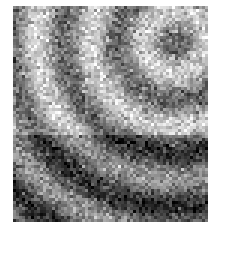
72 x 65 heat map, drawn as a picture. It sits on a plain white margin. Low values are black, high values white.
The ninth with the highest average is the top right. The top part is higher, up to a seam about 60% of the way down. On average the colour sits 50% of the way up the scale. Concentric rings centre on the top right.
